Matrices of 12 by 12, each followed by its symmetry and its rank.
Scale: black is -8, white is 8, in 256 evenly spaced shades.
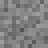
neither, full rank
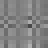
neither, rank one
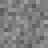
neither, full rank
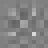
symmetric, rank two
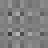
neither, rank one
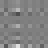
neither, rank one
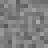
neither, full rank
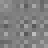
symmetric, rank two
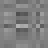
neither, rank one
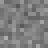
neither, full rank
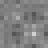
symmetric, rank two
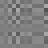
neither, rank one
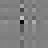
neither, rank one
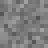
neither, full rank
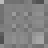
symmetric, rank two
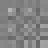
symmetric, rank two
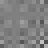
symmetric, rank two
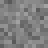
neither, full rank
